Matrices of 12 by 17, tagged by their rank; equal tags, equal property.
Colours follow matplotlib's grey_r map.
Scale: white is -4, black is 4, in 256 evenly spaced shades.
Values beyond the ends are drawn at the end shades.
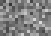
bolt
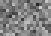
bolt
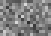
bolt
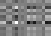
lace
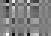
lace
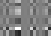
lace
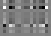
lace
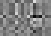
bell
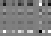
lace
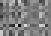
bell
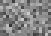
bolt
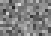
bolt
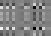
lace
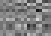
bell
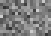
bolt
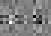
bell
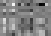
bell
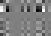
lace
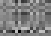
bell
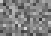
bolt
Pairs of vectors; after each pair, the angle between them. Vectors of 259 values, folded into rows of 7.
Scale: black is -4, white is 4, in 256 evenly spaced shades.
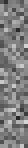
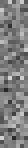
orthogonal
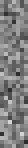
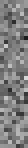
partly aligned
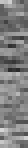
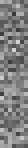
partly aligned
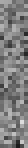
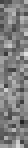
nearly opposite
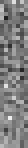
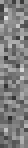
nearly opposite
